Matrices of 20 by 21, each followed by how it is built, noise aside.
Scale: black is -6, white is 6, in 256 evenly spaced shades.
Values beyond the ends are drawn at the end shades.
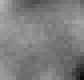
smooth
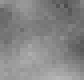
smooth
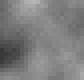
smooth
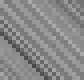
Toeplitz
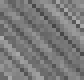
Toeplitz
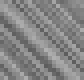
Toeplitz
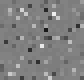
sparse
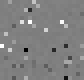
sparse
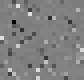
sparse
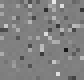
sparse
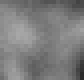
smooth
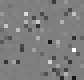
sparse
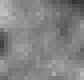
smooth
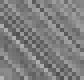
Toeplitz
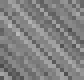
Toeplitz
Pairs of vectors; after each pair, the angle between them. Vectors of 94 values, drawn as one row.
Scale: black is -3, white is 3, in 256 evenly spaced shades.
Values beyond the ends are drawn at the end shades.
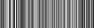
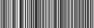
orthogonal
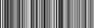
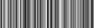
partly opposed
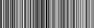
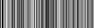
orthogonal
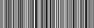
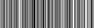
partly opposed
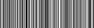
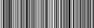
partly aligned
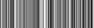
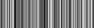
nearly opposite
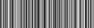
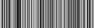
partly opposed
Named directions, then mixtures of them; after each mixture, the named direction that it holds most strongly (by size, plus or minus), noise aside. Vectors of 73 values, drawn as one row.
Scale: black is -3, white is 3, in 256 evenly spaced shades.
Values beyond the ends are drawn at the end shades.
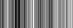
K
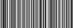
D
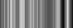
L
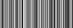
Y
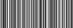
D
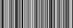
Y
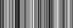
K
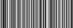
D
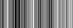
K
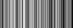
L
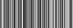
Y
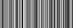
Y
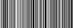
D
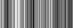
K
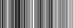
K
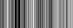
K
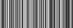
Y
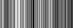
K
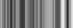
L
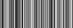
Y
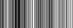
K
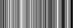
L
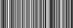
D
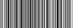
D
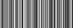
Y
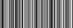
Y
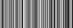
Y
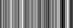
L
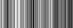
K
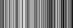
L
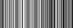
Y
